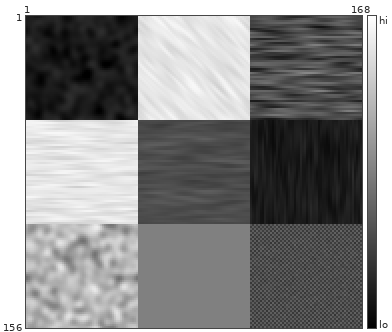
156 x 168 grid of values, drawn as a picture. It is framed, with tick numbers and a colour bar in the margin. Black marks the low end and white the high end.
It is made of 3 by 3 panels. Panel 1,1: very low, blotchy, faint in contrast. Panel 1,2: very high, slanting down to the right, faint in contrast. Panel 1,3: low, streaked across. Panel 2,1: very high, streaked across, faint in contrast. Panel 2,2: low, streaked across, faint in contrast. Panel 2,3: very low, streaked downward, faint in contrast. Panel 3,1: high, blotchy. Panel 3,2: middling, flat. Panel 3,3: low, checkered.
